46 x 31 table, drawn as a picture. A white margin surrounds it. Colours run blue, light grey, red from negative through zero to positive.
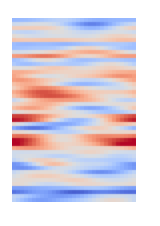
The middle left is the ninth with the highest average. On average the colour sits 50% of the way up the scale. Streaks run across, left to right.
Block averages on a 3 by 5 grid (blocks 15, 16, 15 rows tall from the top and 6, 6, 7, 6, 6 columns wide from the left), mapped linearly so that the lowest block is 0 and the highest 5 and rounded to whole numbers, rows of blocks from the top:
1 2 1 1 2
5 4 2 2 4
0 1 0 0 0
